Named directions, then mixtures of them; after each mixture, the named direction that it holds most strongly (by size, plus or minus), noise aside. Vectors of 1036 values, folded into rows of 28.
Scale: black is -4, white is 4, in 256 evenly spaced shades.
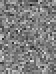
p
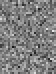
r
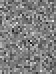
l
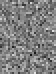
r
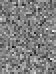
r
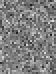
p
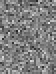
p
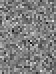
l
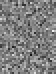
r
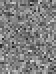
p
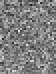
p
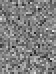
r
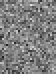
p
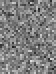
r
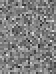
l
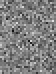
l
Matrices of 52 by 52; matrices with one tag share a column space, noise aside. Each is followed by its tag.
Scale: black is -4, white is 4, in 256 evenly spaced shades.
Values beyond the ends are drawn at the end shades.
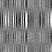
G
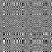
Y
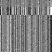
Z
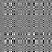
Y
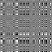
Y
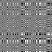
Y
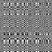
Y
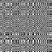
Y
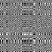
Y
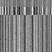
Z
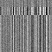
Z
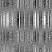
G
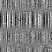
G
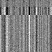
Z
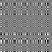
Y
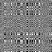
Y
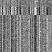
Z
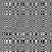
Y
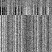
Z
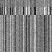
Z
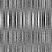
G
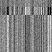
Z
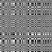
Y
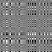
Y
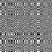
Y
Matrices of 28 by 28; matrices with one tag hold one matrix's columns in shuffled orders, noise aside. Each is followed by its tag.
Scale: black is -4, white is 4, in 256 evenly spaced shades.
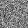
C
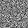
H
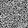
H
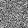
H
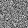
H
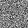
H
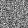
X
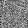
X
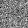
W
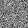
H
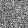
X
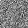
C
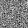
X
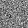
C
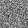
C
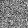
W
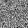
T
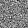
H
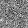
W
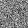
C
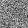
C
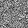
H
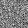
X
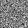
T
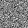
H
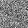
C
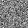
C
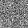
W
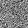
H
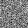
X
